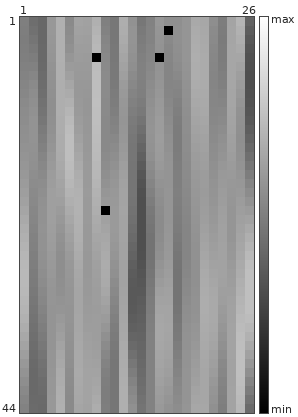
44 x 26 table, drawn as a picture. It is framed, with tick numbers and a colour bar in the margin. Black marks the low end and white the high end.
Calmest part: middle right. Slope: none. Average level on the scale: 60%. Lone odd cells: 4, each lower than its neighbours. Grain: streaks running down. Histogram: skewed, a long tail of low values.
